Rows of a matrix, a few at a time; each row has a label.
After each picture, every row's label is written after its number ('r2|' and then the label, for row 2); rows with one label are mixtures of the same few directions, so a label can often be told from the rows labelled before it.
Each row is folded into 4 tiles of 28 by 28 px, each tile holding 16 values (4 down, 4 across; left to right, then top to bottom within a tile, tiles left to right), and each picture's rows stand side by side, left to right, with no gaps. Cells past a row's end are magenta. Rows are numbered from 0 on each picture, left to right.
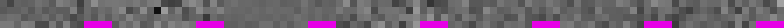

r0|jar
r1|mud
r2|jar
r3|jar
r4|jar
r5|jar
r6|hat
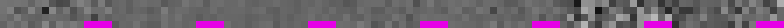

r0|mud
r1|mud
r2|mud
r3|jar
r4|mud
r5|jar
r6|hat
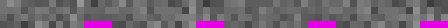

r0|jar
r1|jar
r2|jar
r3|jar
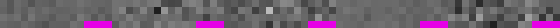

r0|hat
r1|mud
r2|mud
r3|hat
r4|hat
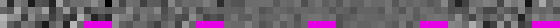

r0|hat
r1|hat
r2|jar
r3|hat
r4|jar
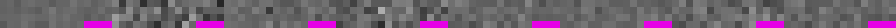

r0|mud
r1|hat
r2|mud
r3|mud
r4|jar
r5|jar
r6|jar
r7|jar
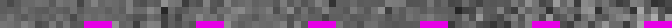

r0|jar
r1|mud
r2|hat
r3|mud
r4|hat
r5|jar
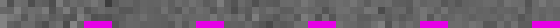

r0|hat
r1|hat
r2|hat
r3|mud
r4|jar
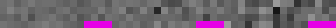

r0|hat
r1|mud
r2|mud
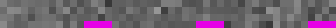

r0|hat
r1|mud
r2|mud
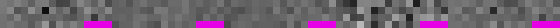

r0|mud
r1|mud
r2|hat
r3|jar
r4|mud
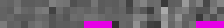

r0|mud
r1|mud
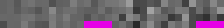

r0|mud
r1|jar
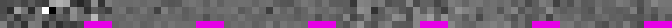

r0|mud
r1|mud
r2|mud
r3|jar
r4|hat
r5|jar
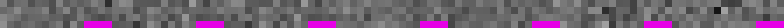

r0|hat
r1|jar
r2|jar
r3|hat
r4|hat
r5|mud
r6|mud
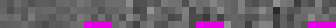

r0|hat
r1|jar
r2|mud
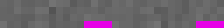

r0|mud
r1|mud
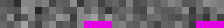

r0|jar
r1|jar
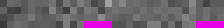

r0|hat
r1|jar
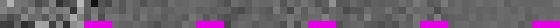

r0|jar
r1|hat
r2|hat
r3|hat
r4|hat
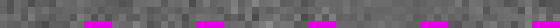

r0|hat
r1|jar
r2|hat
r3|hat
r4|jar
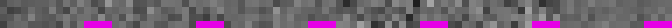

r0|hat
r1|jar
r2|mud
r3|jar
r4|jar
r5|hat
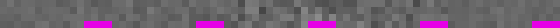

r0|jar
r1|jar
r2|jar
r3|jar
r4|mud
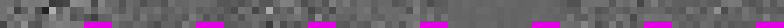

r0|mud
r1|hat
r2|mud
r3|jar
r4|mud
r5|jar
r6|mud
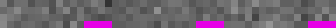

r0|hat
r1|mud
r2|hat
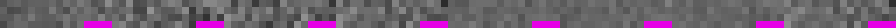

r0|hat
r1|jar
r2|hat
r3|hat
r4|jar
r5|hat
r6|jar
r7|hat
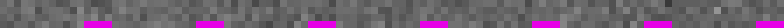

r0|jar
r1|hat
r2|hat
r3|mud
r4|jar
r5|hat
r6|mud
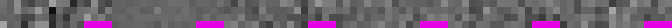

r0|mud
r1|mud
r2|jar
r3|hat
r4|jar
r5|mud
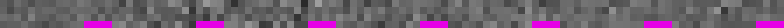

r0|hat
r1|jar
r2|jar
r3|hat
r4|jar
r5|mud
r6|mud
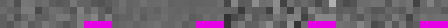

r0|jar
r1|hat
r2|hat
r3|jar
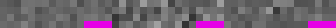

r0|jar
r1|hat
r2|mud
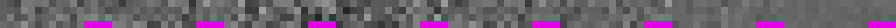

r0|jar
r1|jar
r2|jar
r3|hat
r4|jar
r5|hat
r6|mud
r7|jar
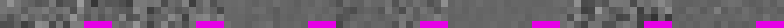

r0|jar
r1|jar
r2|mud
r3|hat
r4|hat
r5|jar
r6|mud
